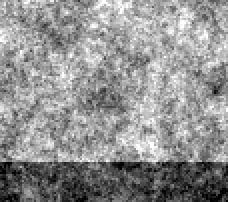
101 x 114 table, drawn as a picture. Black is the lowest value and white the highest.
Ninth with the lowest average: bottom right. Seam: horizontal, 80% of the way down, the top part higher. Grain: blotchy. Stripes: none.
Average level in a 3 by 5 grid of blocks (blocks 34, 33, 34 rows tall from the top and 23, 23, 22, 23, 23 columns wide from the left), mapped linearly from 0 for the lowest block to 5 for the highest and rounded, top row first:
4 4 5 5 5 / 4 4 3 5 4 / 1 1 1 1 0
